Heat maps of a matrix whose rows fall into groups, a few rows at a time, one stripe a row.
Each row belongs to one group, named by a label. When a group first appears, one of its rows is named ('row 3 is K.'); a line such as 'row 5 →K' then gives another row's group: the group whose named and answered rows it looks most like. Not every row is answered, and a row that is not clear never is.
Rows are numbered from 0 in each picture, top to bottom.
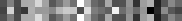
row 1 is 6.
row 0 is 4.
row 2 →4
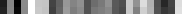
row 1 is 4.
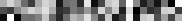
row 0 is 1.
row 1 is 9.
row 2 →4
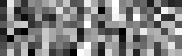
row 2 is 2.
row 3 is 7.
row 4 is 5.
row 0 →6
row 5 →9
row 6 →7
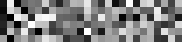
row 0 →4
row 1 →2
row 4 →7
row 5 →9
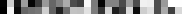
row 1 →4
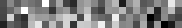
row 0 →7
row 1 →7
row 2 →6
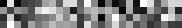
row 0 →5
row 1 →9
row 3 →6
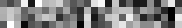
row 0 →9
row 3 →2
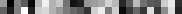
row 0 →9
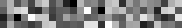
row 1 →7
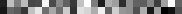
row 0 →7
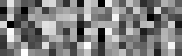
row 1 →2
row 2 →6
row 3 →9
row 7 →7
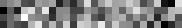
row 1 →7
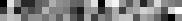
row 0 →2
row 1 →5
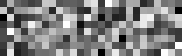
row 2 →5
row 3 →5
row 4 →6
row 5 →9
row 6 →4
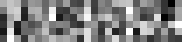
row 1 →1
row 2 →1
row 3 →5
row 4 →4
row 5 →6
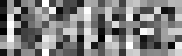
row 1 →1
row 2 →4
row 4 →5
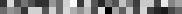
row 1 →6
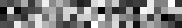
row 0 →9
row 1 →5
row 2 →6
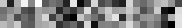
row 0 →9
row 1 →1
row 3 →1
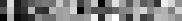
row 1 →5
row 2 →2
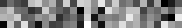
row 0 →6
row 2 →1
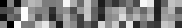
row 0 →5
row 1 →7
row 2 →7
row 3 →9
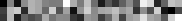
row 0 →5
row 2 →5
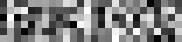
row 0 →6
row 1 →7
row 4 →2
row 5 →6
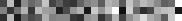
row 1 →9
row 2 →5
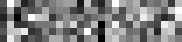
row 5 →2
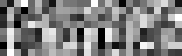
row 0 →9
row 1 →2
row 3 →4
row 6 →5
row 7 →6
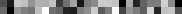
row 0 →9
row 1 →9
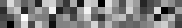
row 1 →1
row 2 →7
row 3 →9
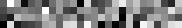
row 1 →7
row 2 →9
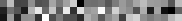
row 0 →5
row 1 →6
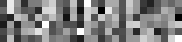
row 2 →9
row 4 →4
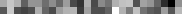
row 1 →2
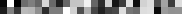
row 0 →4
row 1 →5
